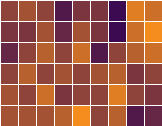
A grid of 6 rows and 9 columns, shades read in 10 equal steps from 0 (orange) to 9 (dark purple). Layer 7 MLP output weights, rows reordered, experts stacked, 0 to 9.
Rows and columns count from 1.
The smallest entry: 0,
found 2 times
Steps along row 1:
down up up down same up down up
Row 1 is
5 4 5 8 6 6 9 1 2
